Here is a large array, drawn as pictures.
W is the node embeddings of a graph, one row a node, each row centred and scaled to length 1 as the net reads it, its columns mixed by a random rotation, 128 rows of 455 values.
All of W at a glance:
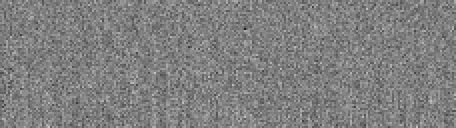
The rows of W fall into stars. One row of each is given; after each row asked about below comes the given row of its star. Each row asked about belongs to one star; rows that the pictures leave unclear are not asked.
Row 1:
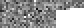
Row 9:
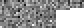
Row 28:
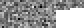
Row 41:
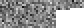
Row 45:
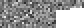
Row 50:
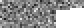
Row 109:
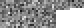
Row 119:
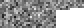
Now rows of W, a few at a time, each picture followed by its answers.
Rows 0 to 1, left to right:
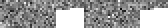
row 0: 109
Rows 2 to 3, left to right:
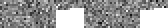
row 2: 1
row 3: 109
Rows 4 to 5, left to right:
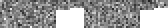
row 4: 45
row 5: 45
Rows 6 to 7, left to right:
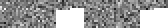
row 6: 28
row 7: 109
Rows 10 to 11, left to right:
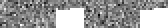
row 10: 28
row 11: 119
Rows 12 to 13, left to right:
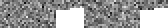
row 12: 45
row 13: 41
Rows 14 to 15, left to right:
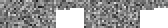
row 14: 28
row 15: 45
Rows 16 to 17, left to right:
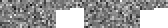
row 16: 28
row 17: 41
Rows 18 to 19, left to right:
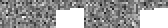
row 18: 1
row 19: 28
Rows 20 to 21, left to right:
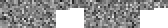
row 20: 109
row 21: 1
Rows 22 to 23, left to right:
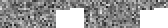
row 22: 28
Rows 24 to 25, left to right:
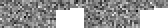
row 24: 50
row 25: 28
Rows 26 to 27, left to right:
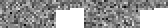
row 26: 50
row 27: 28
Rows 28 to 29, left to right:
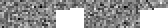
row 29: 28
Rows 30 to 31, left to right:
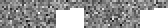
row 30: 119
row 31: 41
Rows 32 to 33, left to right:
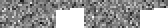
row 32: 28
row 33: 109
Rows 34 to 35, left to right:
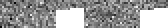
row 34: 28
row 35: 41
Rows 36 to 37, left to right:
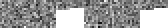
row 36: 1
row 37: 109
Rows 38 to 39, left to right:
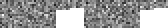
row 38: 45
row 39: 1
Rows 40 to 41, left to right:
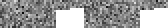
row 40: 119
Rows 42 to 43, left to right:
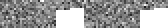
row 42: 41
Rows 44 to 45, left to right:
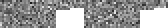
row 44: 41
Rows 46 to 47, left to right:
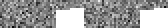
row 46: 1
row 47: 109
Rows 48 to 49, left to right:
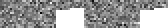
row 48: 41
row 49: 50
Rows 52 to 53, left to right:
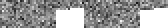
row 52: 28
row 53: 41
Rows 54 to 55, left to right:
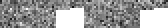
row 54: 28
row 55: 119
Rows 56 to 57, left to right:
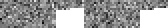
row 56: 1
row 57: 41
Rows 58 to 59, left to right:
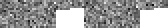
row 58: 119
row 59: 109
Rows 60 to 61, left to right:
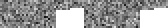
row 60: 9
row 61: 45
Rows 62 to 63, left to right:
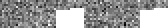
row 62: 28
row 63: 50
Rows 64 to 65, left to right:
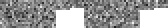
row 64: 41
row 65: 50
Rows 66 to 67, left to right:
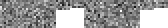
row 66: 9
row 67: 50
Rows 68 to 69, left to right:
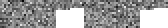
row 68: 28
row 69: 45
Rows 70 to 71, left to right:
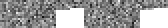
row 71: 1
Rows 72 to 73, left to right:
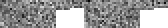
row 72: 41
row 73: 9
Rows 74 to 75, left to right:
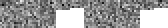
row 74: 50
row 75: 1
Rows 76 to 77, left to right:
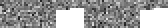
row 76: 50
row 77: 109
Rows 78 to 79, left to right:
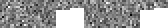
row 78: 119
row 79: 109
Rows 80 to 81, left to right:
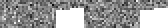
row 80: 45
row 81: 9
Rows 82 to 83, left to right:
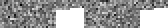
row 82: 50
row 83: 9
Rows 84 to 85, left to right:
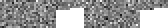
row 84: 45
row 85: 119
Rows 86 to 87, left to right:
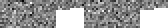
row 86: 45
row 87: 45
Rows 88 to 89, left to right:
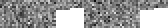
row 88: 41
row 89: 28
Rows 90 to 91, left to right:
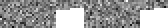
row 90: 50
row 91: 109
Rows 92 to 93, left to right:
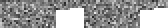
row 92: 9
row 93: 41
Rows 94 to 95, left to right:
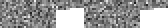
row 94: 1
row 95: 50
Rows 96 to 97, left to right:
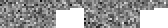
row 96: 50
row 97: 28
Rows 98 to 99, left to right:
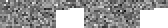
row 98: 109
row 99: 1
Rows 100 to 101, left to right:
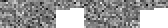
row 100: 9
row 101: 50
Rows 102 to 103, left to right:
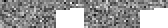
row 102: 9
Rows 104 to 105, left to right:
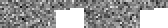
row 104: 28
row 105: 41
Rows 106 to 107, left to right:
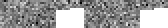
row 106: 9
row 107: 50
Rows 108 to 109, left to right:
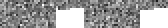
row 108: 1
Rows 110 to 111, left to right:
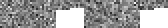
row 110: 45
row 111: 41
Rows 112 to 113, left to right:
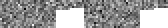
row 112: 50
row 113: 109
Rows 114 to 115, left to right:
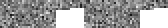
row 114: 41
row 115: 109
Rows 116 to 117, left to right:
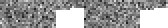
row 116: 41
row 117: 41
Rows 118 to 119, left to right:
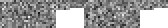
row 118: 1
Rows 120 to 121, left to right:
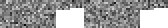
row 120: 109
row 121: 109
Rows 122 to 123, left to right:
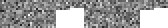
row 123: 109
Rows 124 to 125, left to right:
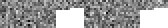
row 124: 119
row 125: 119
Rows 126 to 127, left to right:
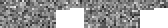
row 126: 1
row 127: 109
